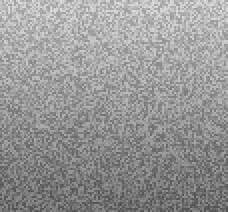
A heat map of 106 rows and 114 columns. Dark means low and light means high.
Odd rows or columns: none. Stripes: none. Grain: fine. Slope: up to the top.
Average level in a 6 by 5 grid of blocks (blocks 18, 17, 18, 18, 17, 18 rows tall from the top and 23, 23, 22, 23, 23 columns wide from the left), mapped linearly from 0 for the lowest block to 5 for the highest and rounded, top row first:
55555 | 44444 | 33333 | 22222 | 11111 | 00000
